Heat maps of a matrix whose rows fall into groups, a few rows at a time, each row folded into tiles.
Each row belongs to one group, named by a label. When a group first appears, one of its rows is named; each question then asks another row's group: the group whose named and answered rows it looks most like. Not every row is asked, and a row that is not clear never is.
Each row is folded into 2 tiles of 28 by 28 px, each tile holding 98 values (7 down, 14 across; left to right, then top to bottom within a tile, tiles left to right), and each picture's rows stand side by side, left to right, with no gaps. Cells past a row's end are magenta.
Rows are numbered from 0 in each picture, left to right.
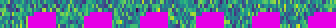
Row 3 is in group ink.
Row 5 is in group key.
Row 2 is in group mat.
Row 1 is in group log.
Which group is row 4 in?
ink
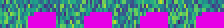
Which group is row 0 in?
log
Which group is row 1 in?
key
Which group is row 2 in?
ink
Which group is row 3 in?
log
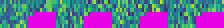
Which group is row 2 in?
mat
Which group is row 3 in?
key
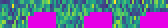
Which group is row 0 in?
ink
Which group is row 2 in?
mat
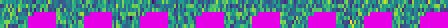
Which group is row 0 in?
mat
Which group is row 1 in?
ink
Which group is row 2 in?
key
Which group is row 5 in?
ink
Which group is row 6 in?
ink
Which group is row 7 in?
mat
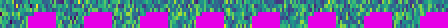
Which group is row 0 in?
log
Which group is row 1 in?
ink
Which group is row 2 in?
log
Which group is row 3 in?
log
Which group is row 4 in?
log
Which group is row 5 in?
key
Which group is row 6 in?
key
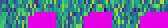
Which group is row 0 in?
ink
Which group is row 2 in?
mat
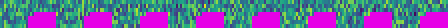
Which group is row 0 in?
key
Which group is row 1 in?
key
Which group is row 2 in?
ink
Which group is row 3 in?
key
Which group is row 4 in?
log
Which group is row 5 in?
log
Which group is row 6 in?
mat
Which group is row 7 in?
mat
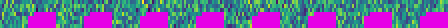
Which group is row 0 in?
mat
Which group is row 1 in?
mat
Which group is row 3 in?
log
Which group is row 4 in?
ink
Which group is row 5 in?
mat
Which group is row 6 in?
log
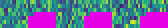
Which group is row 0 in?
ink
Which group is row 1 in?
ink
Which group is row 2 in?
ink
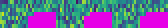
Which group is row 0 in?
ink
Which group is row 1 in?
key
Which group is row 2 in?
log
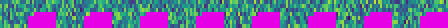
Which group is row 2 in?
log
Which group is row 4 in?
mat
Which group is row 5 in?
key
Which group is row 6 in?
mat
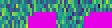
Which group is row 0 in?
log
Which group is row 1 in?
mat
